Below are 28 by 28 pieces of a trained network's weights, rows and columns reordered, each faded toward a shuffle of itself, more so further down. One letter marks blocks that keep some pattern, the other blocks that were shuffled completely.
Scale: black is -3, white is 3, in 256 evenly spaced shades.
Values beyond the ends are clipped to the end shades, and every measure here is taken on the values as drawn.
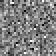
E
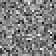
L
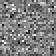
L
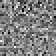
L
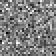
E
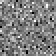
E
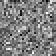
L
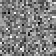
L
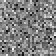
E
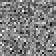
E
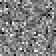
E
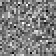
L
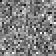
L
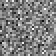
E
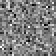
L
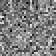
L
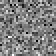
E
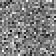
E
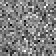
E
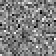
E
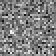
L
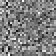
L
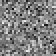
L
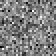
L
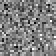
E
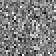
L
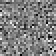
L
